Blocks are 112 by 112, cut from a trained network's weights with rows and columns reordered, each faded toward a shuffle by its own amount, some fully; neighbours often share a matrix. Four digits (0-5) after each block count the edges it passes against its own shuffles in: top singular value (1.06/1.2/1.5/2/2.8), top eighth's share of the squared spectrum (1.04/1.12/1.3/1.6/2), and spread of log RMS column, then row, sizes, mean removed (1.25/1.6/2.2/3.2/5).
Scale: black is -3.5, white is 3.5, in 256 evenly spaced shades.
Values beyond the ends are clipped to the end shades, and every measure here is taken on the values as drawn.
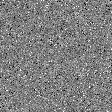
0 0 0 0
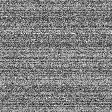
4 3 0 1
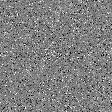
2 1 0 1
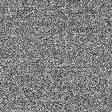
0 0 0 0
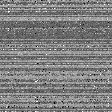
5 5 2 2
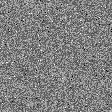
0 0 0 0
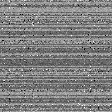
5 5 2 2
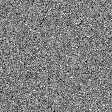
0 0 0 0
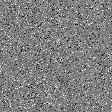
0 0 0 0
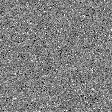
1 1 0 0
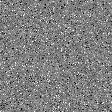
2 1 0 0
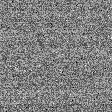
2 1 0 0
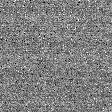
2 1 0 0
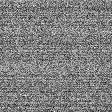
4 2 0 0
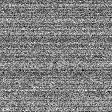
4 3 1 1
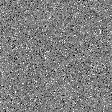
1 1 0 0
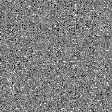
2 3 2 2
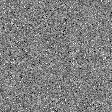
1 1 0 0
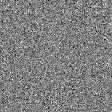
2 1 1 1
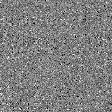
3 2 1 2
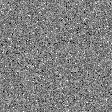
1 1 0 1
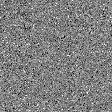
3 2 1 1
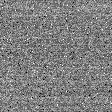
2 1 0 0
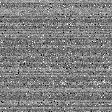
4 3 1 1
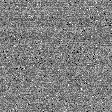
2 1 0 0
